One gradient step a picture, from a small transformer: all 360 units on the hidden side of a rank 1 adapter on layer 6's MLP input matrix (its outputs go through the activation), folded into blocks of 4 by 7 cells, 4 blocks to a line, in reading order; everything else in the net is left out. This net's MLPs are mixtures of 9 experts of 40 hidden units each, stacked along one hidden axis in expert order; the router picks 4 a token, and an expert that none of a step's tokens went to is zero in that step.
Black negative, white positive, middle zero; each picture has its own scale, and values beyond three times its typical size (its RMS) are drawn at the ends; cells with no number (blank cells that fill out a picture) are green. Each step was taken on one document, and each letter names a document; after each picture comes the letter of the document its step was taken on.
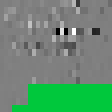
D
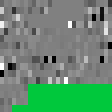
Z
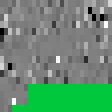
Z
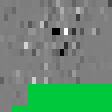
D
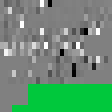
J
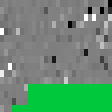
Z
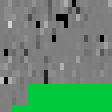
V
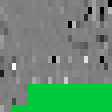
Z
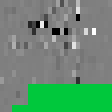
D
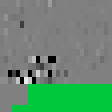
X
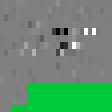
D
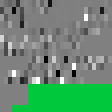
J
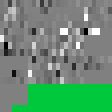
J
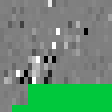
X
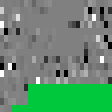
Z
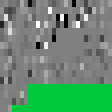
V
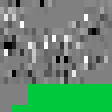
J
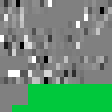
J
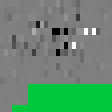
D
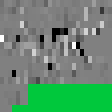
J
